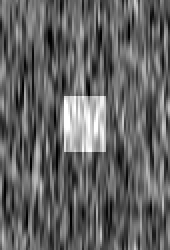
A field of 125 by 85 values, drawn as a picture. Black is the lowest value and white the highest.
Streaks run downward. The ninth with the highest average is the centre. There is no overall slope. In the centre lies a patch that is higher than the rest.
